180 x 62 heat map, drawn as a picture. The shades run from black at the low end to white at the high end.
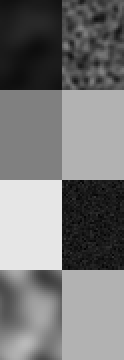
The table splits into 4 rows of 2 panels. Panel 1,1: very low, smooth, faint in contrast. Panel 1,2: low, blotchy. Panel 2,1: middling, flat. Panel 2,2: high, flat. Panel 3,1: very high, flat. Panel 3,2: very low, fine-grained, faint in contrast. Panel 4,1: middling, smooth, strong in contrast. Panel 4,2: high, flat.
